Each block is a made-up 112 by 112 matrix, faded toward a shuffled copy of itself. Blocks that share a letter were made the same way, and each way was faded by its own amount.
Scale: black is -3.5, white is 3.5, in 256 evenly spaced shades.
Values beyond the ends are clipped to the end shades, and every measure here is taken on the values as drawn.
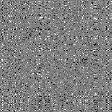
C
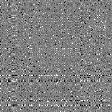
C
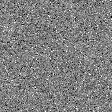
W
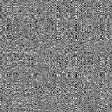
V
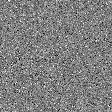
W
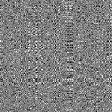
V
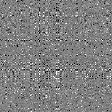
C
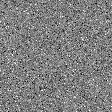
W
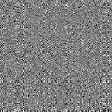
V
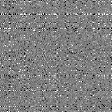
C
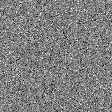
W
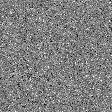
W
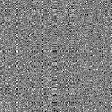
V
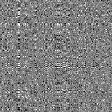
V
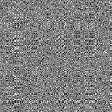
V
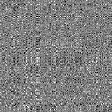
V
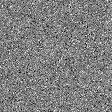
W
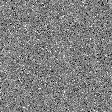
W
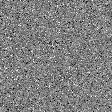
W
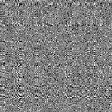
V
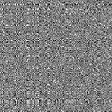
V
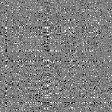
C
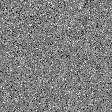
W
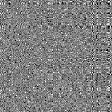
V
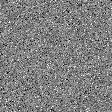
W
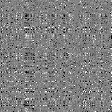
C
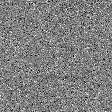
W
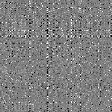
C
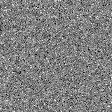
W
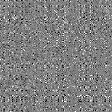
C
